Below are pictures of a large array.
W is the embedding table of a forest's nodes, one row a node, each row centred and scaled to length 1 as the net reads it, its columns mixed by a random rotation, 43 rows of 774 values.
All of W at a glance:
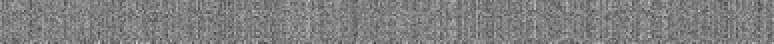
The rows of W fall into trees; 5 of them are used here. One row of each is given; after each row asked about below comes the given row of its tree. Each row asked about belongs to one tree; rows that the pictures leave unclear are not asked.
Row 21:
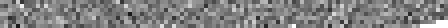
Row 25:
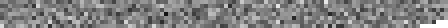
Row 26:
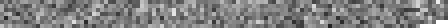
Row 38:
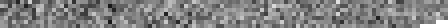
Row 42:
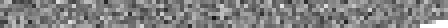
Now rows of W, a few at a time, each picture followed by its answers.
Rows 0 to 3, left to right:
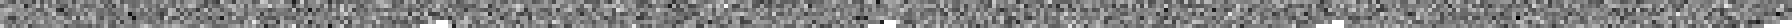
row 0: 21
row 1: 25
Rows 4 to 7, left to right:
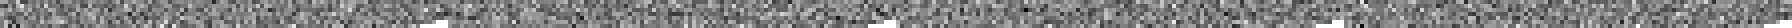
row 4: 21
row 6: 25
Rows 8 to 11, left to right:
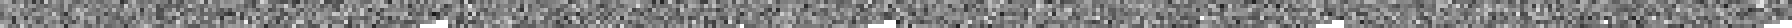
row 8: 21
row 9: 21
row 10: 26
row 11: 26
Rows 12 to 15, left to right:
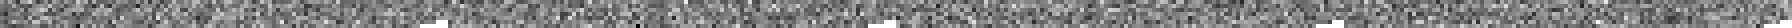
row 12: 38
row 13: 42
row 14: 25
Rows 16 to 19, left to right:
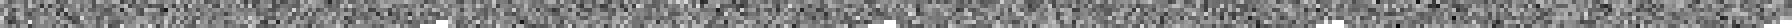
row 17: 21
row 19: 38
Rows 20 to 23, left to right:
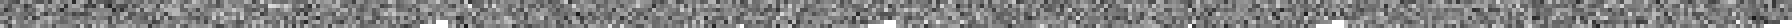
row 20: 38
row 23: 25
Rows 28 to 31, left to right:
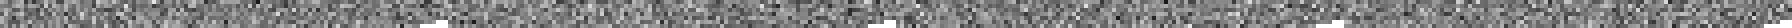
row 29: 26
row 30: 21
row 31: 21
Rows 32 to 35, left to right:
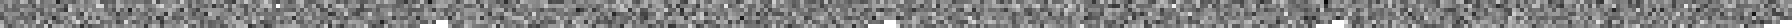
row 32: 25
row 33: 25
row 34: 25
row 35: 21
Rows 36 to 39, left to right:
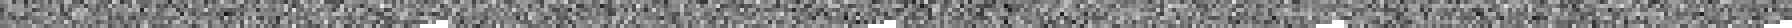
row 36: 21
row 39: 25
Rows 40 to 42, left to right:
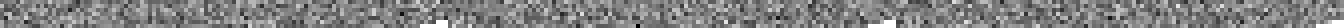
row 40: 26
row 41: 42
